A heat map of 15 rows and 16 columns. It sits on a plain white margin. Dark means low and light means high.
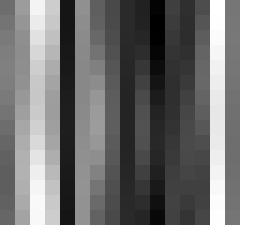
The grain runs up and down. Overall the values sit about 40% of the way up the scale. The top middle is the ninth with the lowest average.
